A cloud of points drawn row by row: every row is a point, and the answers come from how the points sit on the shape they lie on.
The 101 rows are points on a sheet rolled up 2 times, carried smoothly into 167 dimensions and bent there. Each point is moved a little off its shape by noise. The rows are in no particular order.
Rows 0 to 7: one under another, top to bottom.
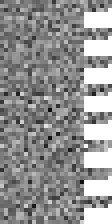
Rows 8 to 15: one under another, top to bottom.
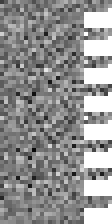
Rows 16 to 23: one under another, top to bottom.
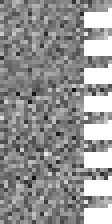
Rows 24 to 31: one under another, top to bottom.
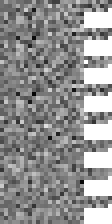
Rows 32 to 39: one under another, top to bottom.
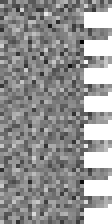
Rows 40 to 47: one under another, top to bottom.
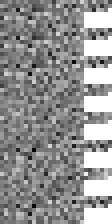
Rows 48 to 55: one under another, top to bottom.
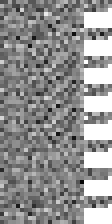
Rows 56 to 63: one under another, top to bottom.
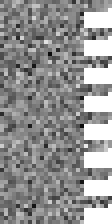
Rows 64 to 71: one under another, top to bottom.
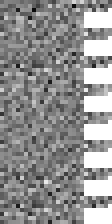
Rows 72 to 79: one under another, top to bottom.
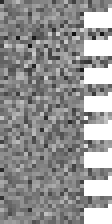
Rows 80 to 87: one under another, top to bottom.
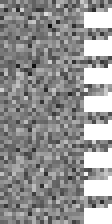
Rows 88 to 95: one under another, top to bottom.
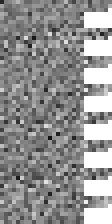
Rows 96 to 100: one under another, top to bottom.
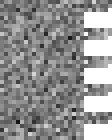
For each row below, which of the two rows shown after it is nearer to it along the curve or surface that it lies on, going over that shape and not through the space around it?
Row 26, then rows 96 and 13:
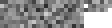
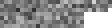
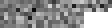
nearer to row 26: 13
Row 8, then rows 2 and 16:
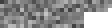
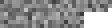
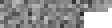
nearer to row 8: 2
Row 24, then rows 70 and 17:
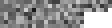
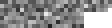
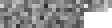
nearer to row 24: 70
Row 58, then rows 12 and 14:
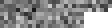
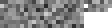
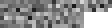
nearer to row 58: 14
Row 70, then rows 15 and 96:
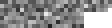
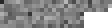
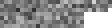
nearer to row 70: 96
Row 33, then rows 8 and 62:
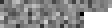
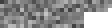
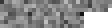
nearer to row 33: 62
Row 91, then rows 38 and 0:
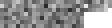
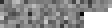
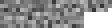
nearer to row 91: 38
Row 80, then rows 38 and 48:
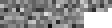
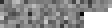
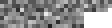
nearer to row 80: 48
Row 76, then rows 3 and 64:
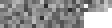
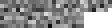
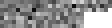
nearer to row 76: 3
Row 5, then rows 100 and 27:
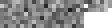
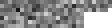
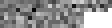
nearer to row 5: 100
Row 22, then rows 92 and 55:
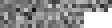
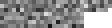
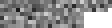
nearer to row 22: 55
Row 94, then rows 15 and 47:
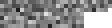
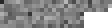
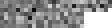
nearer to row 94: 47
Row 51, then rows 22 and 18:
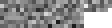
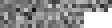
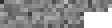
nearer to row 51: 22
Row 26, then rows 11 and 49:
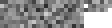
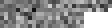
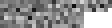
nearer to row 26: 49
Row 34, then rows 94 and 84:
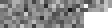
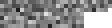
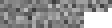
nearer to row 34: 94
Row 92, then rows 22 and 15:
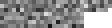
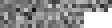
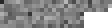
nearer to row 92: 22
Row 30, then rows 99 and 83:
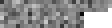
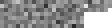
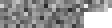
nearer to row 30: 83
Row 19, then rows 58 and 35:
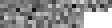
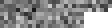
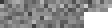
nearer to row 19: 58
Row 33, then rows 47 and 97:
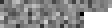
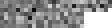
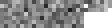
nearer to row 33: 97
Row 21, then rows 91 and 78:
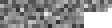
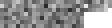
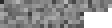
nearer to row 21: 91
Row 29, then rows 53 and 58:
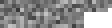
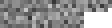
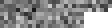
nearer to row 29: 53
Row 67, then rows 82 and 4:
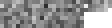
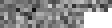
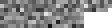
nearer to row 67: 4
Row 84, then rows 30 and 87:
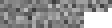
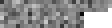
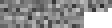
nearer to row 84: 87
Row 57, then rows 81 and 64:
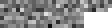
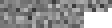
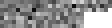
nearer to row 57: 64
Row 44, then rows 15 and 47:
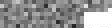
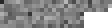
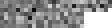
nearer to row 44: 15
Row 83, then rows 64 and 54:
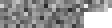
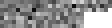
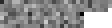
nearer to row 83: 54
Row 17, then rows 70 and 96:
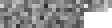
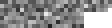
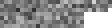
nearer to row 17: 70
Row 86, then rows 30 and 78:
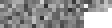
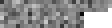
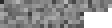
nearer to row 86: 30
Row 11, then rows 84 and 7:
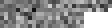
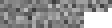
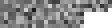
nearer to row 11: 7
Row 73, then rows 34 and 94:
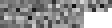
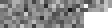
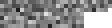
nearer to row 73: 94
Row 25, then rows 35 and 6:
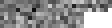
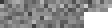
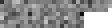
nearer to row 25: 6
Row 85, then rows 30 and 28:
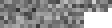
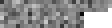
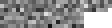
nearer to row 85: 30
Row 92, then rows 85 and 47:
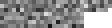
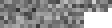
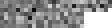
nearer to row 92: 47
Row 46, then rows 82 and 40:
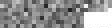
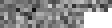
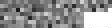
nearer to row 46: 40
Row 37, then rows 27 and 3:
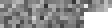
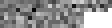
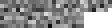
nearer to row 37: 3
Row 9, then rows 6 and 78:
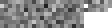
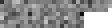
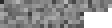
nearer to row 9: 6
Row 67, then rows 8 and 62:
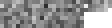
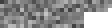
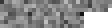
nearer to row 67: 62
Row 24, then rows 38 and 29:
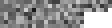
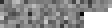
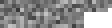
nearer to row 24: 38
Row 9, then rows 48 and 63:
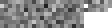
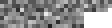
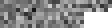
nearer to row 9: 48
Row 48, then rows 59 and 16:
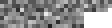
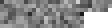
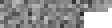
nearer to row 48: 16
